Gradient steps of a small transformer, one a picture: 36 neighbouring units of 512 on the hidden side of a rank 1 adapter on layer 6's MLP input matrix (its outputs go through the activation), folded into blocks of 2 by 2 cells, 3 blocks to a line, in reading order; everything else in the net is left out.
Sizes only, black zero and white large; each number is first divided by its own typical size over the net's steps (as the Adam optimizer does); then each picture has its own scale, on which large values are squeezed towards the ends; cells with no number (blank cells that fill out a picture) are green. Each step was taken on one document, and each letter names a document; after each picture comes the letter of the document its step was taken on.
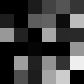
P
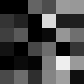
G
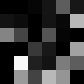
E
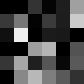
E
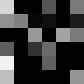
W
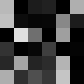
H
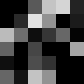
P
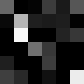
W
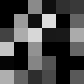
P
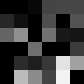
E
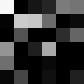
W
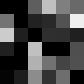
G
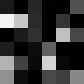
H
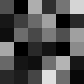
G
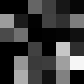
E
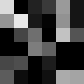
H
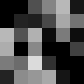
P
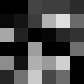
G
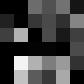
E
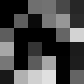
P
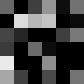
W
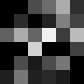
G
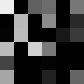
W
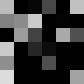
W
